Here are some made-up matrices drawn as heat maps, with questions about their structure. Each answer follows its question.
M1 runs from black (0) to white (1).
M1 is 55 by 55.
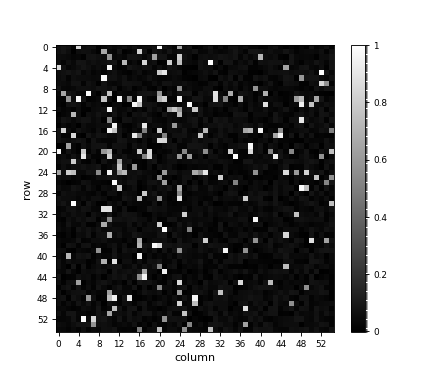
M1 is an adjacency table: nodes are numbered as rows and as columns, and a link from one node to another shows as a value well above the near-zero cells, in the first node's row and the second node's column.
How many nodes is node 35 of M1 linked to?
2
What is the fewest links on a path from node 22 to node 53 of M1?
5
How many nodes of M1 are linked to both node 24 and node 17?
3
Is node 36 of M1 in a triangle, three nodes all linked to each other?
no
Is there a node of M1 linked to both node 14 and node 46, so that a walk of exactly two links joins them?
no
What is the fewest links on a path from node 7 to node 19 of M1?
5
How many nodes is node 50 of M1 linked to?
2
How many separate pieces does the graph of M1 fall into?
1
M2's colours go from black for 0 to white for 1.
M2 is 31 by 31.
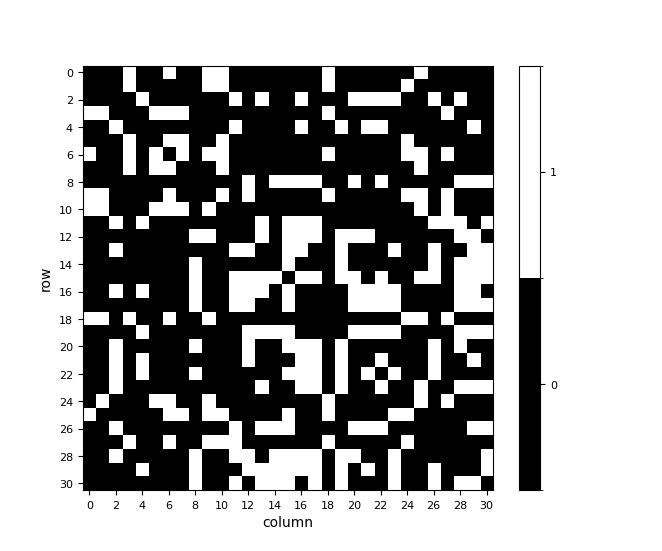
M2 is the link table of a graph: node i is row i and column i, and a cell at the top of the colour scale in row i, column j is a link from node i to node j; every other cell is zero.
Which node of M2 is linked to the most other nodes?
node 15
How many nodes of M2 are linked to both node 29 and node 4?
3
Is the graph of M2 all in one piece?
yes
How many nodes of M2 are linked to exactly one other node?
0
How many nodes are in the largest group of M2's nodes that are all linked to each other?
6
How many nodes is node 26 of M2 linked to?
10
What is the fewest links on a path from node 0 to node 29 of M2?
3
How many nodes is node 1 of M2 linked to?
5
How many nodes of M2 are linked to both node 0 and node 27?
5
